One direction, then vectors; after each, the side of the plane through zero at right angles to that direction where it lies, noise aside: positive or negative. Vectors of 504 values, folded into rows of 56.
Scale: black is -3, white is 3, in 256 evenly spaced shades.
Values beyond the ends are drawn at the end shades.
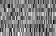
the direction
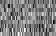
positive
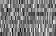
negative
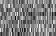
negative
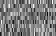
negative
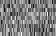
positive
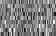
negative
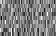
negative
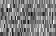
negative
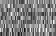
negative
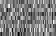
negative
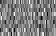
positive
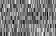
negative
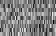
positive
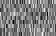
negative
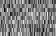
positive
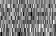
negative
